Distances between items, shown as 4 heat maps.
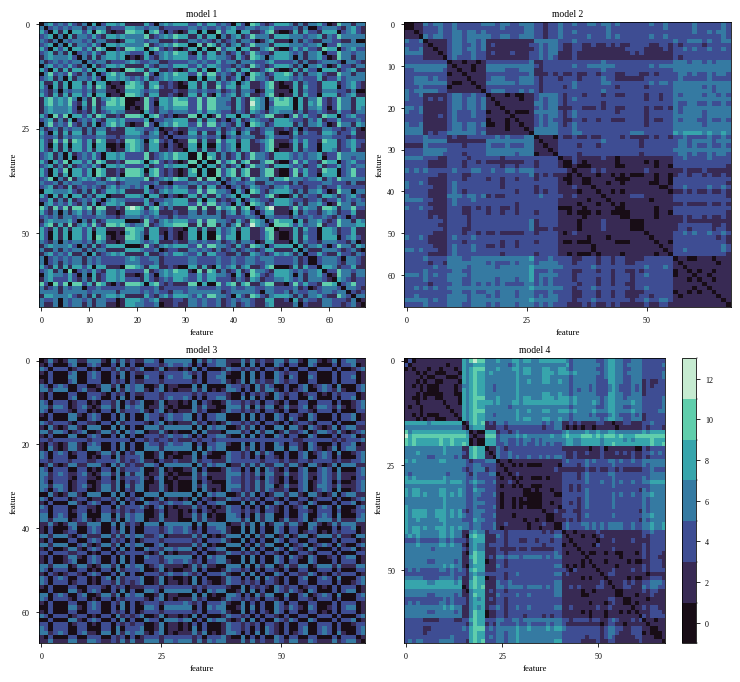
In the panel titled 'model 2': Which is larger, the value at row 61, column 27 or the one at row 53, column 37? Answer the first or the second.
the first
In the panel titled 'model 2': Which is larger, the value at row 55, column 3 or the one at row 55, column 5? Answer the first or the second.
the first
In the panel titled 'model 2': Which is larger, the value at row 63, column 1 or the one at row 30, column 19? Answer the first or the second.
the second
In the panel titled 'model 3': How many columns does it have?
68
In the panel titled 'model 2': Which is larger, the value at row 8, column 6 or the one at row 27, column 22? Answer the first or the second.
the second
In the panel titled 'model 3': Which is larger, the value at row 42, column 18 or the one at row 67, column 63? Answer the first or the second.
the first
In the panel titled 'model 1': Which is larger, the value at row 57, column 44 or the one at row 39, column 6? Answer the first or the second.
the second
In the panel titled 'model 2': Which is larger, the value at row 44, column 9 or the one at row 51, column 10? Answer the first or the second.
the second
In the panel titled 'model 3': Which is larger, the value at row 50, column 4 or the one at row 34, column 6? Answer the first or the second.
the second
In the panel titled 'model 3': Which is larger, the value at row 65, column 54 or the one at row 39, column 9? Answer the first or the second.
the first
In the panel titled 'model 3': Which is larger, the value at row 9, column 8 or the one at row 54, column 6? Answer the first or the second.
the second
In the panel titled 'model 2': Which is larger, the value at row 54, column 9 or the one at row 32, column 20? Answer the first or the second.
the first
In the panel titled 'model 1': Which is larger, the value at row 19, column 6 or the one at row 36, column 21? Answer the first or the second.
the first
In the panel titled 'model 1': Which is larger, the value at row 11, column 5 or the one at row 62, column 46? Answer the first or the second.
the first
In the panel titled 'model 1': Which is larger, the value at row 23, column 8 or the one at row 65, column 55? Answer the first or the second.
the first
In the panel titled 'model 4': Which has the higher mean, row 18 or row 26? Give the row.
18
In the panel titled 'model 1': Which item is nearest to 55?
10
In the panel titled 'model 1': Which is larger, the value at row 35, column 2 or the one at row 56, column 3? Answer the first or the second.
the second
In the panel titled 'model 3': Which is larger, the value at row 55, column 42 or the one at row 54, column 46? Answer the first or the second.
the first
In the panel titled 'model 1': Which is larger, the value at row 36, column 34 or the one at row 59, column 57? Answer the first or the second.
the first
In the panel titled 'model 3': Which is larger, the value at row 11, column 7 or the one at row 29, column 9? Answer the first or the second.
the second
